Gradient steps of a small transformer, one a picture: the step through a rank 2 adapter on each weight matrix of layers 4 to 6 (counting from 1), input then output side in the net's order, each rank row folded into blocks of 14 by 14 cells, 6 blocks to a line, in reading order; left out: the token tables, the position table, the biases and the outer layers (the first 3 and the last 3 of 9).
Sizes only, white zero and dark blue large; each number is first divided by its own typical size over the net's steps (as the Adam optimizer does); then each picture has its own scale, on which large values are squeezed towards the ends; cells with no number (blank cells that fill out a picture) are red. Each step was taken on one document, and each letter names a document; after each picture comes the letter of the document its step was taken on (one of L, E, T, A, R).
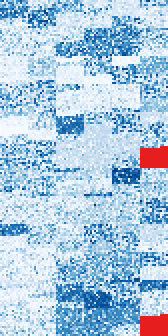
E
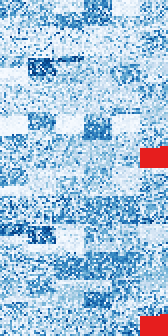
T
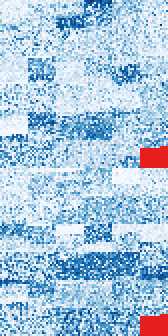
T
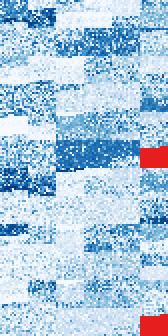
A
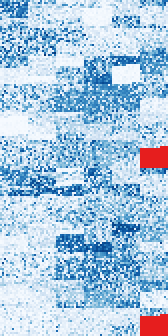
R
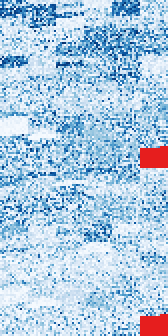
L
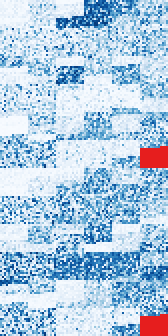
T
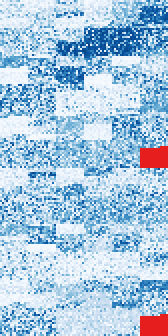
A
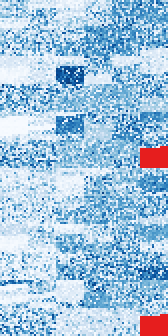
A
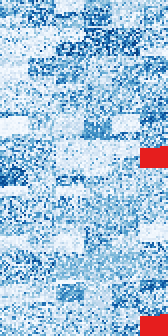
T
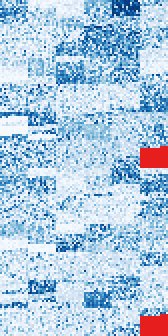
L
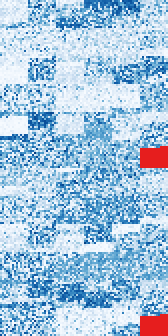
T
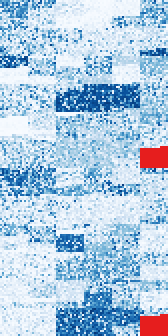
R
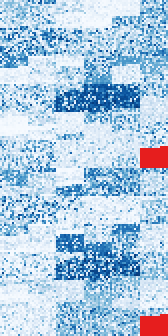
R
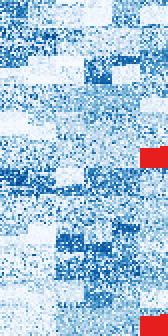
R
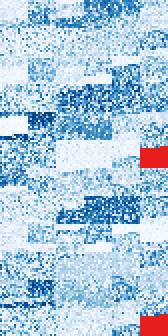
T
